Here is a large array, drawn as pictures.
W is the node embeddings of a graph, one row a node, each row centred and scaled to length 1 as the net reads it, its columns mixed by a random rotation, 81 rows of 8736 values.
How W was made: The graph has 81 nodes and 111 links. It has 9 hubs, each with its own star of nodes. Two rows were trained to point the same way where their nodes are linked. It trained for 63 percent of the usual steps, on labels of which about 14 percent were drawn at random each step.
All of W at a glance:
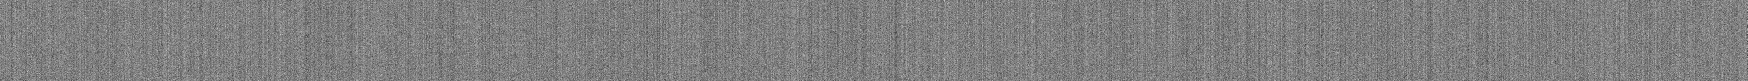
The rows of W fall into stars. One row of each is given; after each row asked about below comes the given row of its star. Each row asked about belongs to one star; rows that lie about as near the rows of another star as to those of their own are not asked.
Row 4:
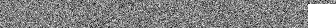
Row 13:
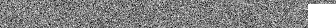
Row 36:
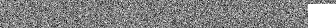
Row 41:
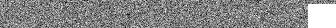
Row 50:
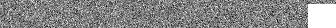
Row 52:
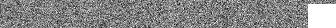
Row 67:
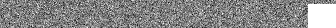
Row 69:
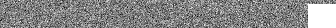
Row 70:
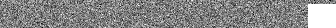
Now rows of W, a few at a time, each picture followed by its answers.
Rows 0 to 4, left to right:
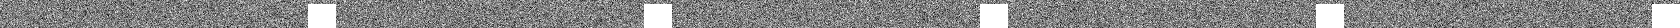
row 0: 67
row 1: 41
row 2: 69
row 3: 36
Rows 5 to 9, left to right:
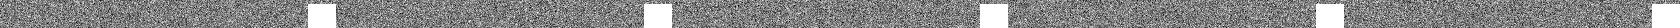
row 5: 41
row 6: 50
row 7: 36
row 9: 41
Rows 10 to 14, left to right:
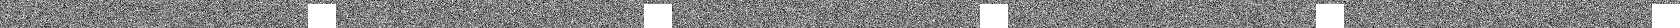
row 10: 69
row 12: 36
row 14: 70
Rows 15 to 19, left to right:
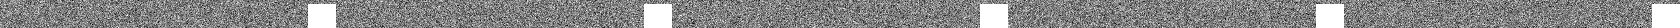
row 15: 13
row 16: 70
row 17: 69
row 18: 50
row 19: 36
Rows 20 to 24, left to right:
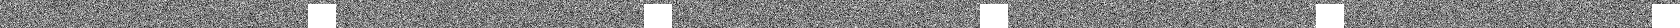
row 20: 13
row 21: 4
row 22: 13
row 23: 67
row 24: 36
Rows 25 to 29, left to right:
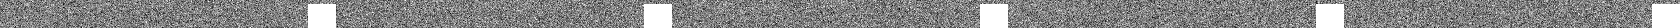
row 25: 52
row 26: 70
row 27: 52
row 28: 4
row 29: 13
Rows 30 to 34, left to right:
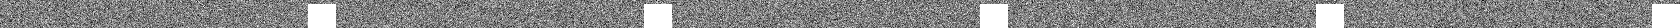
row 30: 13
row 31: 4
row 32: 4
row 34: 4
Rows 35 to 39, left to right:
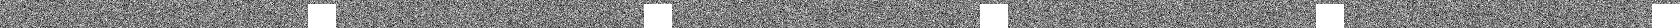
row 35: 36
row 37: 36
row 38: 52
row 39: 70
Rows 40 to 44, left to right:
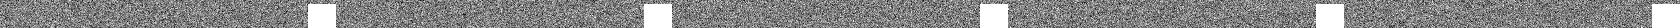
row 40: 4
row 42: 70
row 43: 36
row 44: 52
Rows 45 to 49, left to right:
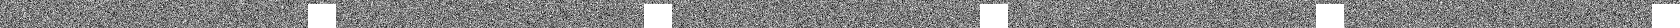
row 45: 13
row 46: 69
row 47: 70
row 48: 52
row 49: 50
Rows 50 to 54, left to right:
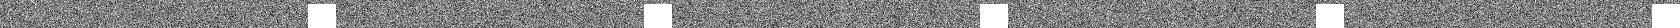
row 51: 52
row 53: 52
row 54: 70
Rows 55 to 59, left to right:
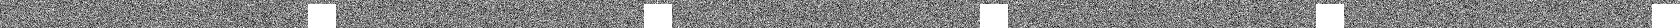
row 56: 41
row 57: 41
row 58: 70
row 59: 67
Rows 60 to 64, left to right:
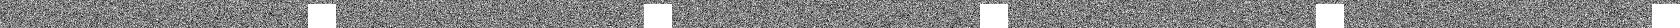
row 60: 50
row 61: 70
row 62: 69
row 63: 67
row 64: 70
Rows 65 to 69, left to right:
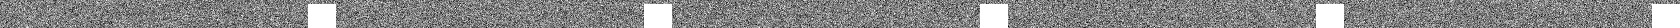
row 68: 13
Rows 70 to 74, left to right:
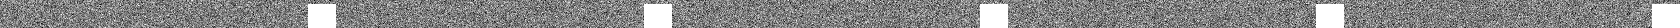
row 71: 52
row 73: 50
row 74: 13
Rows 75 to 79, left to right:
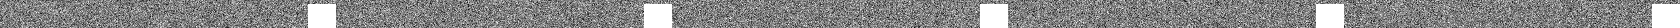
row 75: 4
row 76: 13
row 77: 50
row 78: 50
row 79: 52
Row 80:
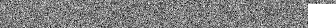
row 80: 69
